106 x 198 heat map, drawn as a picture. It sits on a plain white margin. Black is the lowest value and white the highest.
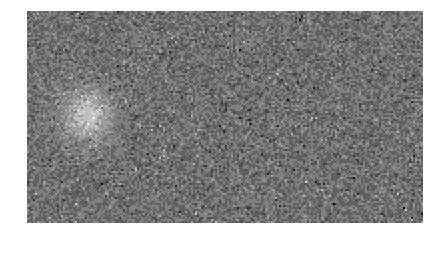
Ninth with the highest average: middle left. Bumps: one, in the middle left. Stripes: none.
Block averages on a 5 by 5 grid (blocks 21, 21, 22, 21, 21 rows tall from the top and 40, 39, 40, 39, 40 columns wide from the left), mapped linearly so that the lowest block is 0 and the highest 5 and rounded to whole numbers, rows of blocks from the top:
00000
10000
51000
10000
00000
